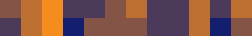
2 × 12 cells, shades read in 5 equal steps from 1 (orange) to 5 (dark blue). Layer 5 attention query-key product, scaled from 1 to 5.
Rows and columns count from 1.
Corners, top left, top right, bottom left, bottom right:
3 2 4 3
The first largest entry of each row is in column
4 4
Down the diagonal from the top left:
3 2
